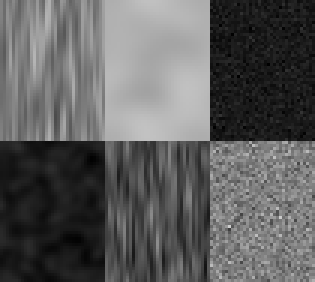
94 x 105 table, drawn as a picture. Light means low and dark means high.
It is made of 2 by 3 panels. Panel 1,1: middling, streaked downward. Panel 1,2: low, smooth, faint in contrast. Panel 1,3: very high, fine-grained, faint in contrast. Panel 2,1: very high, blotchy, faint in contrast. Panel 2,2: high, streaked downward. Panel 2,3: middling, fine-grained.
